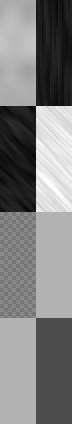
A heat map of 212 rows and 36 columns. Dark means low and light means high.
The table splits into 4 rows of 2 panels. Panel 1,1: high, smooth, faint in contrast. Panel 1,2: very low, streaked downward, faint in contrast. Panel 2,1: very low, slanting down to the right, faint in contrast. Panel 2,2: very high, slanting down to the right, faint in contrast. Panel 3,1: middling, checkered, faint in contrast. Panel 3,2: high, flat. Panel 4,1: high, flat. Panel 4,2: low, flat.
